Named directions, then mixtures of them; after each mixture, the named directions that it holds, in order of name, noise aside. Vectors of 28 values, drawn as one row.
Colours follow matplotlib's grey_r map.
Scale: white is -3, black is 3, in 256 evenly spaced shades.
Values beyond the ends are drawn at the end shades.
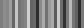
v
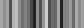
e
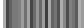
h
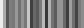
h, v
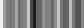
e, h, v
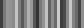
e, h, v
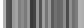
e, h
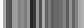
e, h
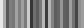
h, v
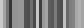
e, h, v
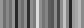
v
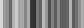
e, h, v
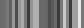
v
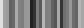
e, h, v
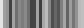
e, h, v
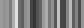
e, v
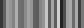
e, h, v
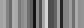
e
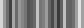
e, h, v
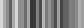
e, h, v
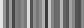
e, h, v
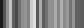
e, h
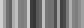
e, h, v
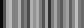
h, v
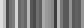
e, h, v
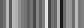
e, h
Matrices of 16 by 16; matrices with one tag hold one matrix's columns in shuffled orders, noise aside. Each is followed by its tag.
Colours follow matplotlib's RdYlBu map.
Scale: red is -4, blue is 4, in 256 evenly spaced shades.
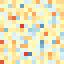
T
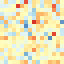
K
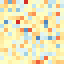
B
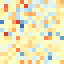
K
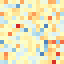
T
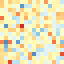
T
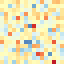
T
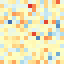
K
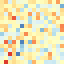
T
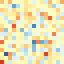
T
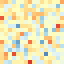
T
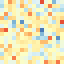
B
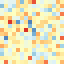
B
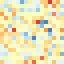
B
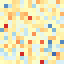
T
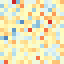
B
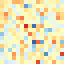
T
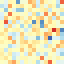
B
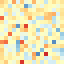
T
